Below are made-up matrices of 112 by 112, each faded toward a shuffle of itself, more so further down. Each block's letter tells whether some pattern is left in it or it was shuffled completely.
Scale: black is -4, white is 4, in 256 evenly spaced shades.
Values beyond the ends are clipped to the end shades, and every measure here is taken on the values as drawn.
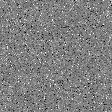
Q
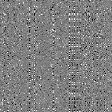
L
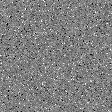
Q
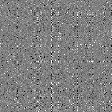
L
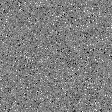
Q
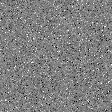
Q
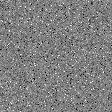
Q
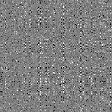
L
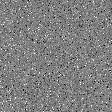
Q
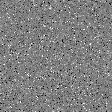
Q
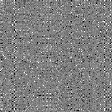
L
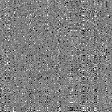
L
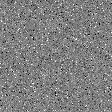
Q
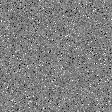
Q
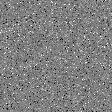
Q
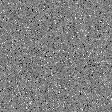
Q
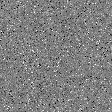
Q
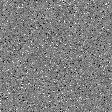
Q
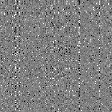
L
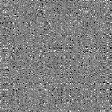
L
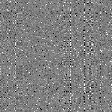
L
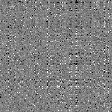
L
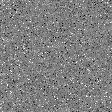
Q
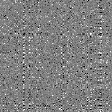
L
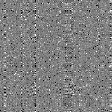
L
